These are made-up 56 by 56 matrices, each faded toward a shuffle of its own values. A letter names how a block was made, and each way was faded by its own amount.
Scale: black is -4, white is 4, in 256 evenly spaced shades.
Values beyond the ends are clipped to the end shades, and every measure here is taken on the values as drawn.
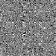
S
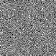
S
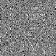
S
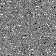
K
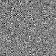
S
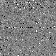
K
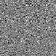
S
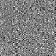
S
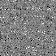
K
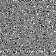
K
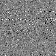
K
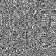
S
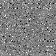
K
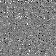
K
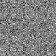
S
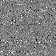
K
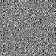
S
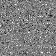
K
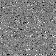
K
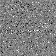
K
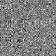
S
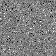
K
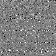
K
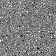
K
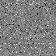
K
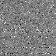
K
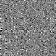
S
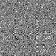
S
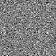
S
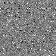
K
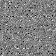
K
